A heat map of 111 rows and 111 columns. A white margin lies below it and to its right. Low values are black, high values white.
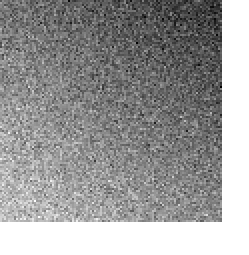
Overall the values sit about 50% of the way up the scale. No regular stripes run through it. The ninth with the highest average is the bottom left. Values rise toward the bottom left. The top right is the ninth with the lowest average.
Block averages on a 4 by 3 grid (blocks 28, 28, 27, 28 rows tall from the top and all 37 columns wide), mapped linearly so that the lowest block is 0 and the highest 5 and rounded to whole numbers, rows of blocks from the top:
2 1 0 / 3 2 1 / 4 3 2 / 5 4 3
